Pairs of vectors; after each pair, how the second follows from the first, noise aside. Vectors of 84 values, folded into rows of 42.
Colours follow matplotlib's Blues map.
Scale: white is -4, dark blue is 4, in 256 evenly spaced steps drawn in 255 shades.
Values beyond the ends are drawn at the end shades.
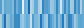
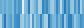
copied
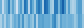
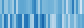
wrapped around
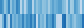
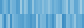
shrunk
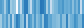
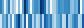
scaled up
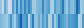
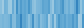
shrunk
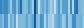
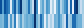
scaled up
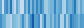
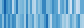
wrapped around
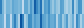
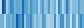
wrapped around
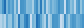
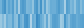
shrunk
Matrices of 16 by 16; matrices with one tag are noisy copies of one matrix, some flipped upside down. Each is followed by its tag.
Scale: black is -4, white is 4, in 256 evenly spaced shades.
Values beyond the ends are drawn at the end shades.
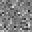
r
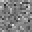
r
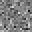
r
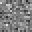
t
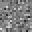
t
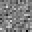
t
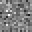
t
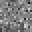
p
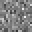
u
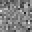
p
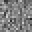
u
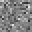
r
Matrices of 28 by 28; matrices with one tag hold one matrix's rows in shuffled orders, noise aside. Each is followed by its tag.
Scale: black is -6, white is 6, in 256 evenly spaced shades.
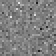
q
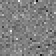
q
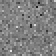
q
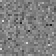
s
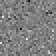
s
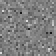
s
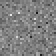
q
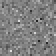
q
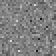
q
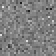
s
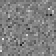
s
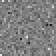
s
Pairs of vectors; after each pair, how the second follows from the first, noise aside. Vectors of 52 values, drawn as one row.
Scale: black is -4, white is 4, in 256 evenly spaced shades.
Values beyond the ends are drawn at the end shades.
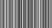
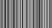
negated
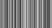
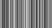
reversed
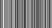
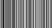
negated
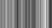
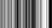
scaled up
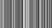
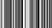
scaled up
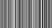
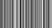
shuffled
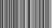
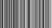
copied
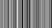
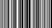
scaled up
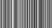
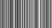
reversed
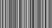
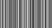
copied
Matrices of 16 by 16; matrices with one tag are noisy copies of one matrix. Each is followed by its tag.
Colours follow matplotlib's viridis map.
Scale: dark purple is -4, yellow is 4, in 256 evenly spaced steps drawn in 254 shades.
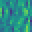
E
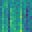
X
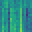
X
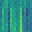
X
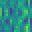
E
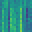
X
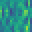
E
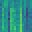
X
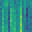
X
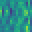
E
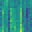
X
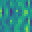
E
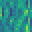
E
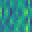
E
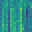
X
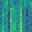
X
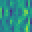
E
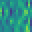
E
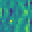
E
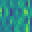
E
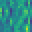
E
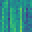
X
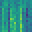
X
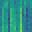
X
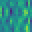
E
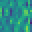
E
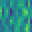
E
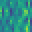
E
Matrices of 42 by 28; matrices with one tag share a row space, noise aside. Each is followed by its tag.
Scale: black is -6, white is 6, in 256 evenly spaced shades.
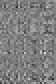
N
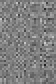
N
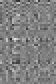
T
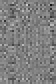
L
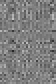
L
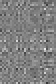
N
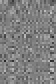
L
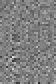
T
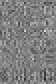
N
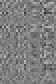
N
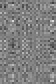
L
